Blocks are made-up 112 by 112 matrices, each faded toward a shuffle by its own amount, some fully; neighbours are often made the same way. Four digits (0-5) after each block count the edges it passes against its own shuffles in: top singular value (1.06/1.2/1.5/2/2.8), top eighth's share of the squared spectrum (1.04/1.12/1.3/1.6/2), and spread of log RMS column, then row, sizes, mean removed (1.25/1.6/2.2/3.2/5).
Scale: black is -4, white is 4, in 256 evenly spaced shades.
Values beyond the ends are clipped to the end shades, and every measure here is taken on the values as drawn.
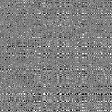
5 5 3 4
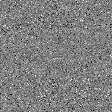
2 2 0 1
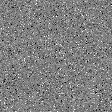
2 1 0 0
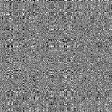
5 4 3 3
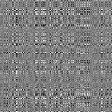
5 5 4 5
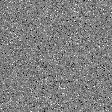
0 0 0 0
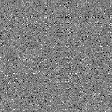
4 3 1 2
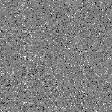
4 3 1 1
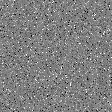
1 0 0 0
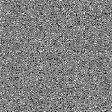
4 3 1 1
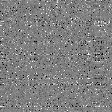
4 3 1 2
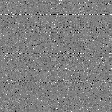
4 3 1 2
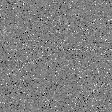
2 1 0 0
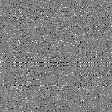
4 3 1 2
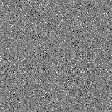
4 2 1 0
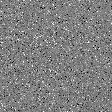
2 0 0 0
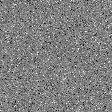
0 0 0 0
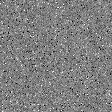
0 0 0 1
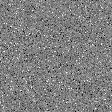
0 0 0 0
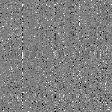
4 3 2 1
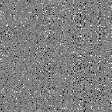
4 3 3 1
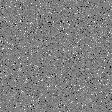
2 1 0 0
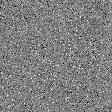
2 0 0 0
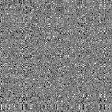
4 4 3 2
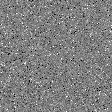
1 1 0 0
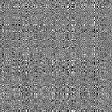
5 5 4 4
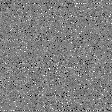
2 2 0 2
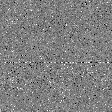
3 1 0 1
